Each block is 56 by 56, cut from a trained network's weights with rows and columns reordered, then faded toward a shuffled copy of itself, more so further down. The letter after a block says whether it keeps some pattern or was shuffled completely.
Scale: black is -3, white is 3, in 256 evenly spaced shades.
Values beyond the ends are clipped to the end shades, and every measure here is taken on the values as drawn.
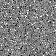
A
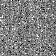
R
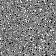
A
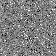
A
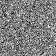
A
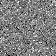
A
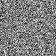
R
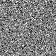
A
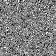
A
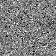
A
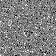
A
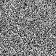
A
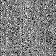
R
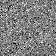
A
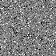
A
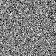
R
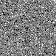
R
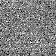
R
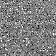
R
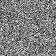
A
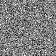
A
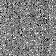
R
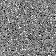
A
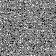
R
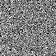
R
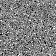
A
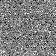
R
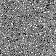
A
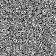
R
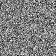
A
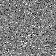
A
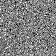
A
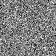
A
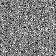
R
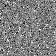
A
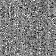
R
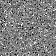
A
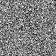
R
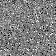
A
